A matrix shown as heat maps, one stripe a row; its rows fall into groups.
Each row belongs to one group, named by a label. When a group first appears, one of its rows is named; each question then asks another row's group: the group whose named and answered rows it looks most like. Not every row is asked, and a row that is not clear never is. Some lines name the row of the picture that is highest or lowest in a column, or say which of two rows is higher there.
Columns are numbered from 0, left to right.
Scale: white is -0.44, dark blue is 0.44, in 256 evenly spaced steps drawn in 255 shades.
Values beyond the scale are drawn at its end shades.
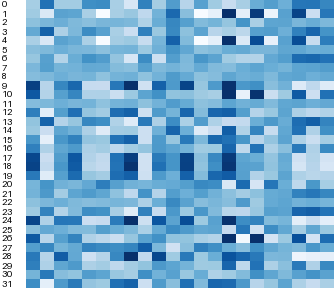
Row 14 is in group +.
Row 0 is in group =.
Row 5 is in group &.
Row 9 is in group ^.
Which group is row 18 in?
^
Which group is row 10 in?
+
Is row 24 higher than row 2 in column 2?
Yes
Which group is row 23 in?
=
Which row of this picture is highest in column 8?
27
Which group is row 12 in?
^
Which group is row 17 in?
^
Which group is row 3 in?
=
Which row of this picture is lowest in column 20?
28
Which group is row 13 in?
=
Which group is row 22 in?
&
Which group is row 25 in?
&
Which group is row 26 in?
+
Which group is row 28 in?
^
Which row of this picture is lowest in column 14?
20
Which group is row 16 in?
+
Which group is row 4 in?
+
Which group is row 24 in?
^
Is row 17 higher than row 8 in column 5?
No
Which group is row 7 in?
=
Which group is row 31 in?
^
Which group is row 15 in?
^
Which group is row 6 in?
=
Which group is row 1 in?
+
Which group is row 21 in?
=
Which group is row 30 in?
=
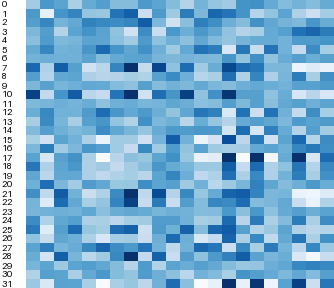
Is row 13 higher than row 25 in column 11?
No
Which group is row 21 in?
^
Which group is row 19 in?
+
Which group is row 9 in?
=
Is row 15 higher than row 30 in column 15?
No
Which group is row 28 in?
^
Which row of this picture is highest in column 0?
10
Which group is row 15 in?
+
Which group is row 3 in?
=
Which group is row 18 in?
+
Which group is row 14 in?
&
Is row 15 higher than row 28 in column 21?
Yes
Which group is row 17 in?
+
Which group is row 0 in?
=
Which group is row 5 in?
&
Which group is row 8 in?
+
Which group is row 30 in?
=
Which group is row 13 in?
=
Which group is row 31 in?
+
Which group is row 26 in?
+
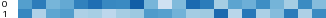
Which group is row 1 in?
+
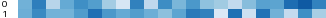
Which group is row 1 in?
&
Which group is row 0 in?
=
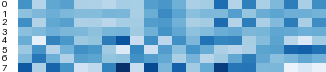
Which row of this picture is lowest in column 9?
5
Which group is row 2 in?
+
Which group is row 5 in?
=
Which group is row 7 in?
^
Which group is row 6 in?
=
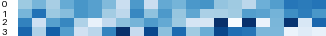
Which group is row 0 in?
=
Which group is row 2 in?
+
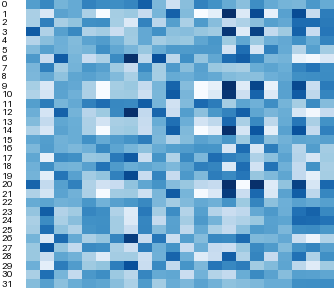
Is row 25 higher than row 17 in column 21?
Yes
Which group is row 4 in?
=
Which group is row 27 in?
=
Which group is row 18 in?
&
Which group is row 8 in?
=
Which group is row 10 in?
+
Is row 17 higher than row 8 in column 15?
Yes
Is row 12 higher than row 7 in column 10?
No
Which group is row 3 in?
+
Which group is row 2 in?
=
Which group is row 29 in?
^
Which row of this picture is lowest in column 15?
20
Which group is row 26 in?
^
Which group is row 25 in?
=
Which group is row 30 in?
=
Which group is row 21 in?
+
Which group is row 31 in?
=
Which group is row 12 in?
^
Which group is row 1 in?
+
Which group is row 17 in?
^
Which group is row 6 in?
^
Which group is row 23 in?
=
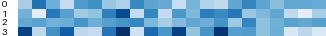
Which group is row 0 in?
=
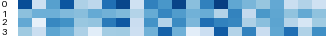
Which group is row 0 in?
^
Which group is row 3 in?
+
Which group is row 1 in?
&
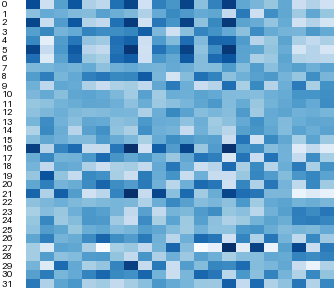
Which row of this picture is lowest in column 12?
27
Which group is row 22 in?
&
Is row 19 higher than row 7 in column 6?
No
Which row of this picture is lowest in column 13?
27
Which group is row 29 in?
^
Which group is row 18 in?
+
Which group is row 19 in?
=
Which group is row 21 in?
^
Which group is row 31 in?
+
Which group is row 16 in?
^
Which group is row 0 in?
^
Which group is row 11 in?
=
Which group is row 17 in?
&
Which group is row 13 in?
=
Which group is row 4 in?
^
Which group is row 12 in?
&
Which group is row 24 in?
=
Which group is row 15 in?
&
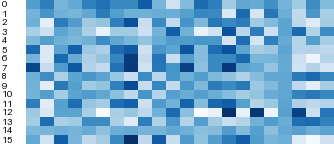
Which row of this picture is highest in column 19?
12
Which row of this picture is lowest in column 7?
13
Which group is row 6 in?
^
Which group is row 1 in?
&
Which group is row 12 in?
+
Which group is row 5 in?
^
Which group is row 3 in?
+
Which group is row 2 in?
^
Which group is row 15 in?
^
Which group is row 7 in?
^
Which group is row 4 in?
&
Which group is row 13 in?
=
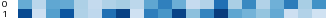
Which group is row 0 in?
+
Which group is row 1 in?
^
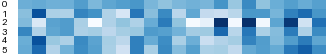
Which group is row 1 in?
=
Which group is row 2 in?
+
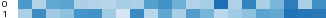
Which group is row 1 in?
=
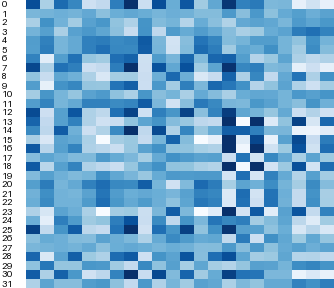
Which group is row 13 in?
+
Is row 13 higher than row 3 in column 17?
No
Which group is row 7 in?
^
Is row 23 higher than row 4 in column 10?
Yes
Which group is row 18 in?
+
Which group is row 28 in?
^
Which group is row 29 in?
=
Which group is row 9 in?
^
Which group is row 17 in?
&
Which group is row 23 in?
+
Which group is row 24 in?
^
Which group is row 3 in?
=
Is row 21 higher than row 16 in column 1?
Yes
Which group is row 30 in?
^
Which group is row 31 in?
=
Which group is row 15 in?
+
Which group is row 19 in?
&
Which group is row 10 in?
=
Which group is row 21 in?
&
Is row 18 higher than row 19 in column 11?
No
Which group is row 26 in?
&
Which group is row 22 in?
&
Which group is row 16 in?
+
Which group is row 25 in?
^
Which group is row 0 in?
^
